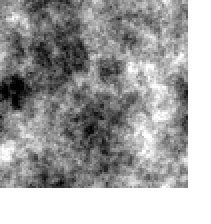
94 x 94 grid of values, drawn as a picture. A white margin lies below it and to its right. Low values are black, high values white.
The values follow a bell shape. No single row or column stands out from its neighbours. On average the colour sits 50% of the way up the scale. No regular stripes run through it.
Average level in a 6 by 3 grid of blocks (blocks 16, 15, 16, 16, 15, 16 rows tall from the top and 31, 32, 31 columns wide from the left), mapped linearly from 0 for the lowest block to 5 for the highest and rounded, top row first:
2 2 3 | 1 2 4 | 0 2 5 | 2 1 4 | 4 1 5 | 2 2 4
